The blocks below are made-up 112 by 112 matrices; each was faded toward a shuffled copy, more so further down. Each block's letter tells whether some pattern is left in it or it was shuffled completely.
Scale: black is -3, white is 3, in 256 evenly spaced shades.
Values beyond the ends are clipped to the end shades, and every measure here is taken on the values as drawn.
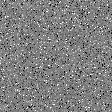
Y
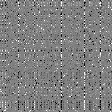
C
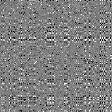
C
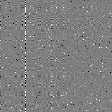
C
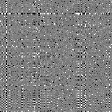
C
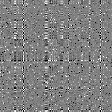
C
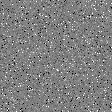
Y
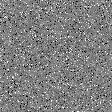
Y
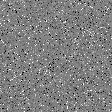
Y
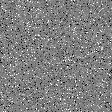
Y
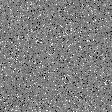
Y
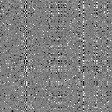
C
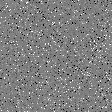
Y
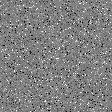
Y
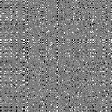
C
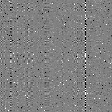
C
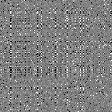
C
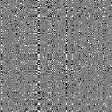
C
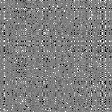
C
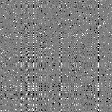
C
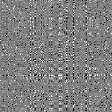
C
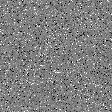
Y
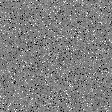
Y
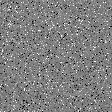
Y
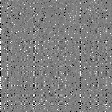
C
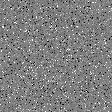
Y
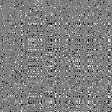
C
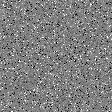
Y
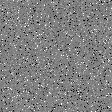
Y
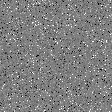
Y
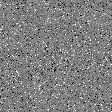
Y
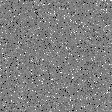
Y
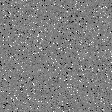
Y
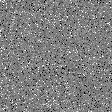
Y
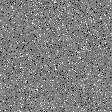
Y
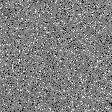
Y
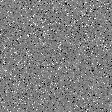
Y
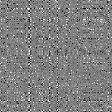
C
